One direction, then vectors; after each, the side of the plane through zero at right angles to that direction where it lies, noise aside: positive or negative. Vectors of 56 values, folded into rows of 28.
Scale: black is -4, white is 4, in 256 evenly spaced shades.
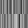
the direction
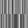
negative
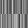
positive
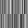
negative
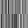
negative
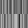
positive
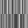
negative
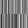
negative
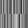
positive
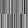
negative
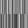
negative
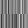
negative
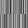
positive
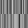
positive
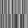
negative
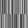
negative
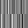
positive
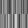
positive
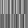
negative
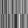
negative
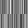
negative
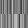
positive
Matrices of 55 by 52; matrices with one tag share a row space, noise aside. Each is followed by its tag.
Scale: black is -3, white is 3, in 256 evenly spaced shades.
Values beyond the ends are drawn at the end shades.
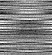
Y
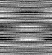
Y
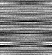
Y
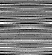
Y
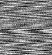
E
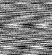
E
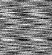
E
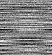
Y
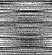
Y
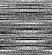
Y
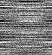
Y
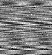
E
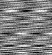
E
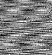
E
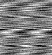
E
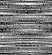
Y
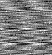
E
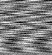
E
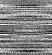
Y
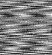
E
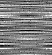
Y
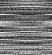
Y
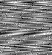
E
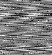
E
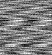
E
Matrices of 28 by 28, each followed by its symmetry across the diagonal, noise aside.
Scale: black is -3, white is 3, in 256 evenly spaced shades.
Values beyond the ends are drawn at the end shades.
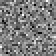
neither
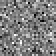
antisymmetric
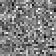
neither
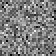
symmetric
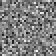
antisymmetric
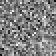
symmetric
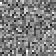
neither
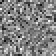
symmetric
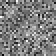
symmetric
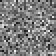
neither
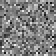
antisymmetric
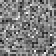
symmetric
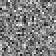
antisymmetric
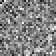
symmetric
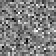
neither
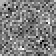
symmetric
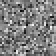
antisymmetric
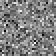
neither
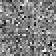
antisymmetric
